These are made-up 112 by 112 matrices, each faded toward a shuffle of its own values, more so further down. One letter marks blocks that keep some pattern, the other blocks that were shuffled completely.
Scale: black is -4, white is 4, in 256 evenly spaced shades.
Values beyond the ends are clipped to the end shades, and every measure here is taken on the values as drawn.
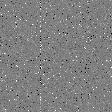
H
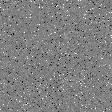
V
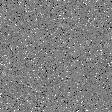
V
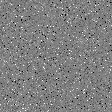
V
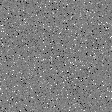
V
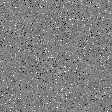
V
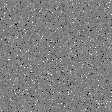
V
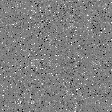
H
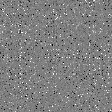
H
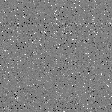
H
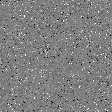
V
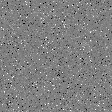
V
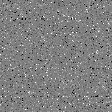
H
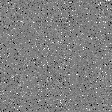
H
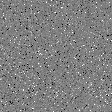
V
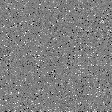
H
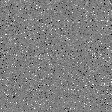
H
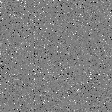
H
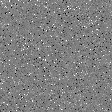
V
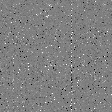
H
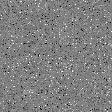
H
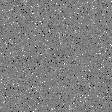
V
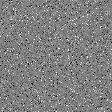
H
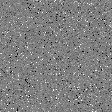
H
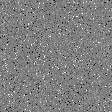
V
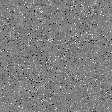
H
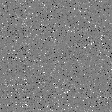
H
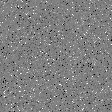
V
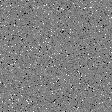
V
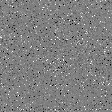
H
